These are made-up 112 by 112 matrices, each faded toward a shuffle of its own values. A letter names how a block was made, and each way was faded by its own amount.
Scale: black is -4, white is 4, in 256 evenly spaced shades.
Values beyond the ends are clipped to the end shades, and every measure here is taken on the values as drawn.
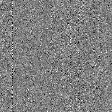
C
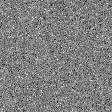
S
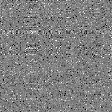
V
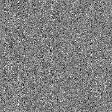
C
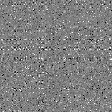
V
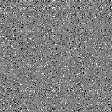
V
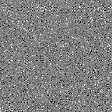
V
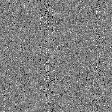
C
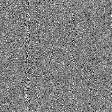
C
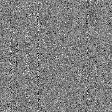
C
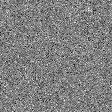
S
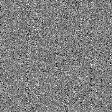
C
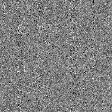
C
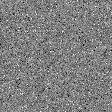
S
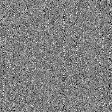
C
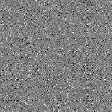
V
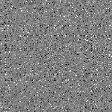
V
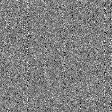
C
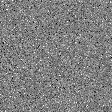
S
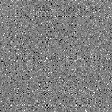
V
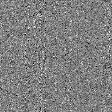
C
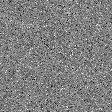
S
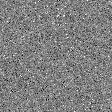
S
